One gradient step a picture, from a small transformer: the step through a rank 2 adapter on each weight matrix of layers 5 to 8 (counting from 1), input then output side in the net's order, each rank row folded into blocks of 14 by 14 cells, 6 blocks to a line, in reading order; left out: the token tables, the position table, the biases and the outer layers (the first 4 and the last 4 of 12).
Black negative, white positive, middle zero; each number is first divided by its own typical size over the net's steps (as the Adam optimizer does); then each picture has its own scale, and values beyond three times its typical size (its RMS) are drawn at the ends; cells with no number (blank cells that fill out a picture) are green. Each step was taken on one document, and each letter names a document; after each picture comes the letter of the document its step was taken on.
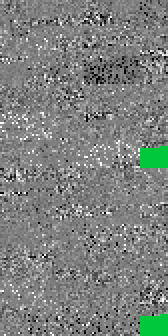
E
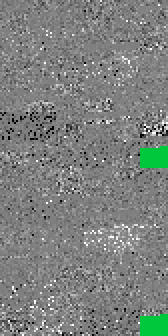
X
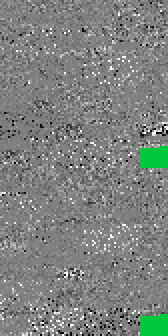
X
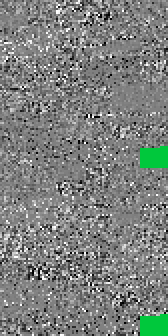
E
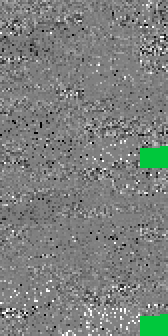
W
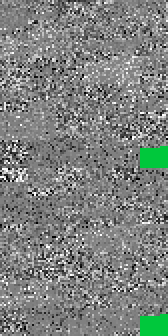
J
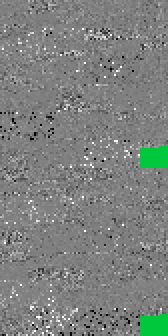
X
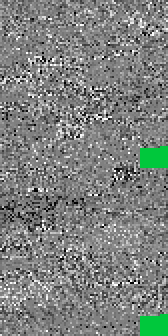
J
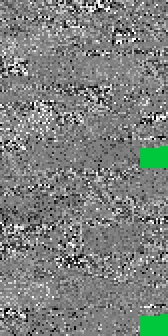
J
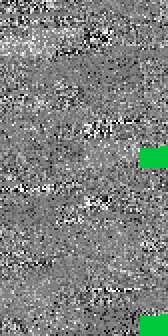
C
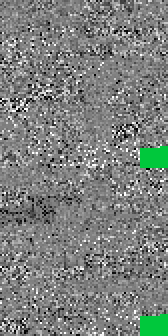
C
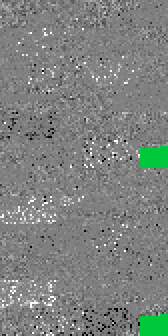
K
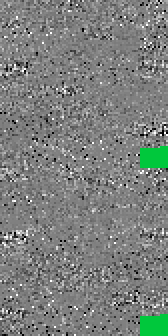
W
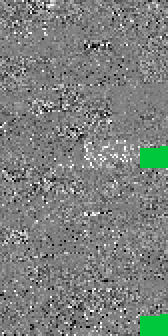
W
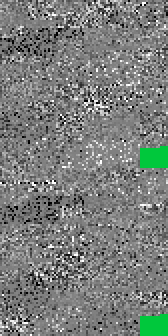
J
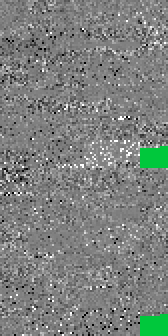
X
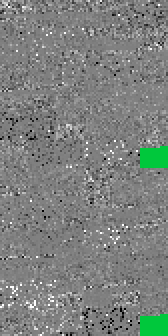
X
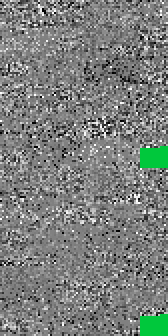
C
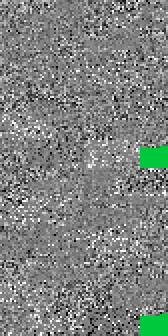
C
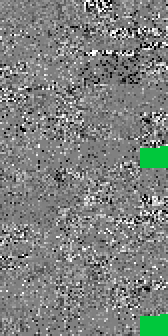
E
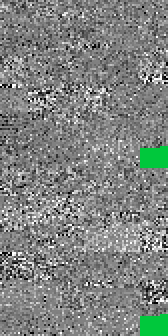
E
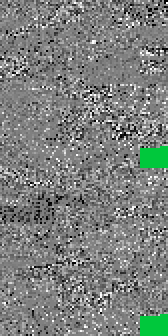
J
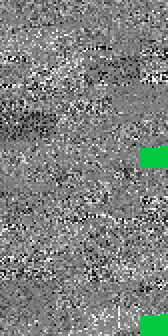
E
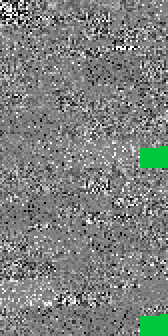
C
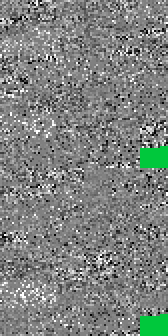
C
